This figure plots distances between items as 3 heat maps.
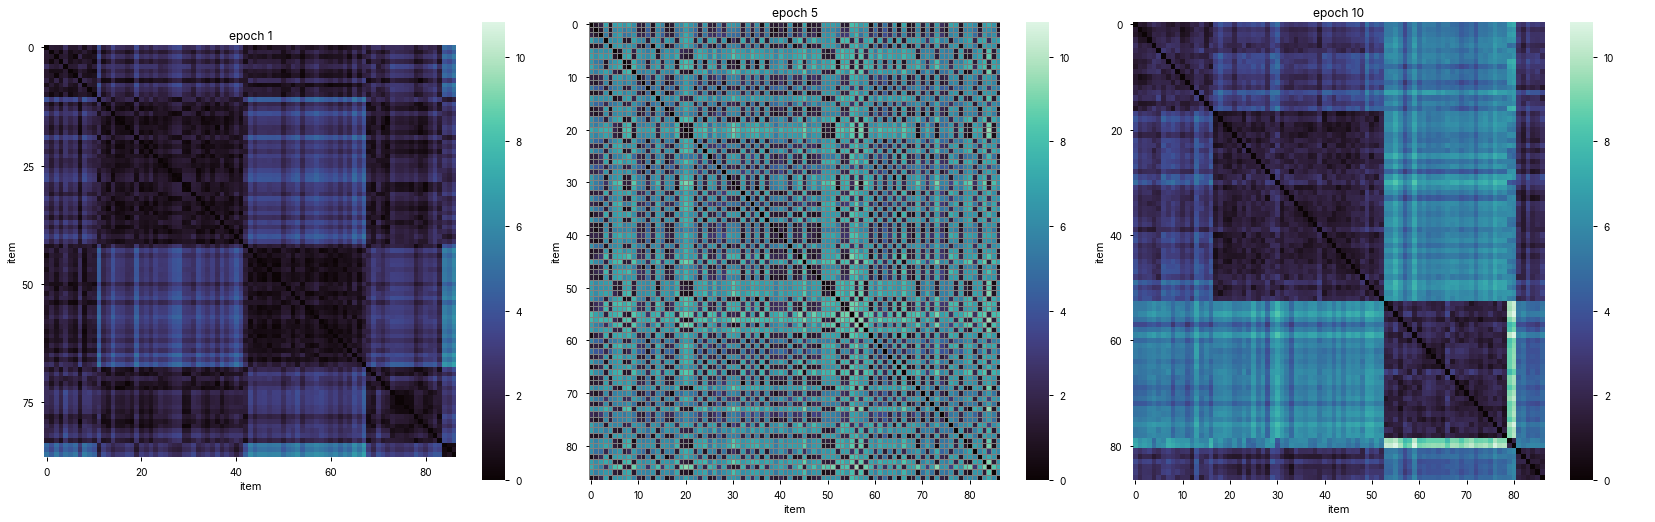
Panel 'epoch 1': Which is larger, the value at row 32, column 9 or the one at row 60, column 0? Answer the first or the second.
the first
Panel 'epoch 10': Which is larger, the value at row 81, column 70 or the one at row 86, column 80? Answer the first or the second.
the second
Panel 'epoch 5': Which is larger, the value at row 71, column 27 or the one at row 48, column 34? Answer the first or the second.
the first
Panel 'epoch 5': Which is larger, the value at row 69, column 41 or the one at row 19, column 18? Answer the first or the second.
the second
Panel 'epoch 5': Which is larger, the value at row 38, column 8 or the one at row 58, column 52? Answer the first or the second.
the second
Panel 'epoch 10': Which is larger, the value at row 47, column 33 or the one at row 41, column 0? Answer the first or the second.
the second
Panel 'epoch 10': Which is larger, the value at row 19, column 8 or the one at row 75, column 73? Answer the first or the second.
the first
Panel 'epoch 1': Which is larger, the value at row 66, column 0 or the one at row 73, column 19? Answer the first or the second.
the second
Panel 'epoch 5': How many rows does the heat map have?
87
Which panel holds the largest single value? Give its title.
epoch 10
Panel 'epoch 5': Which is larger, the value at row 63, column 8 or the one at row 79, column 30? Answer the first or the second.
the second
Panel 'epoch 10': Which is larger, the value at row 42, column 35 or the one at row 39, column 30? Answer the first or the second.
the second
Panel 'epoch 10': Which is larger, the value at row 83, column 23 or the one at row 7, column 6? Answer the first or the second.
the first
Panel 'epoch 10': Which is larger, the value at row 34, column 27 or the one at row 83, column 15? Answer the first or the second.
the second
